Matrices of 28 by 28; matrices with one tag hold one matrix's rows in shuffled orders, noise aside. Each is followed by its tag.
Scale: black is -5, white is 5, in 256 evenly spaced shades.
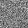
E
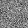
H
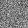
H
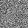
H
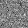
E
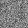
H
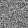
E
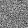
E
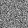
H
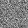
H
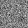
H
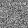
E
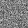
E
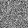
H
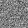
E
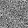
E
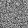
H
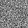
H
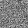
E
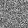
E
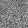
H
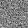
E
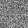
E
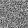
E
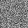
H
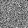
H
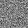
E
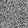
H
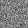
H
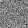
E
